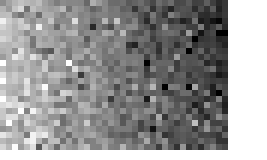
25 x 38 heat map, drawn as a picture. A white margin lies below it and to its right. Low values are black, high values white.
No single row or column stands out from its neighbours. There are no regular stripes. The values follow a bell shape. Values rise toward the left. The ninth with the lowest average is the top right. Fine speckle covers the field.
